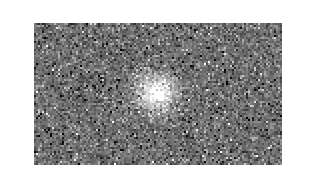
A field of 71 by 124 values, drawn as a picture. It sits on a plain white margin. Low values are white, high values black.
Seam: none. Slope: none. Odd rows or columns: none. Histogram: heavy tails on both sides. Dips: one, in the centre. Stripes: none. Ninth with the lowest average: centre.
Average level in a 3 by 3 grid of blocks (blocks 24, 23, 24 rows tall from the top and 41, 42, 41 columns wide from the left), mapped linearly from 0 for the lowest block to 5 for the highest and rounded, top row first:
555
505
555
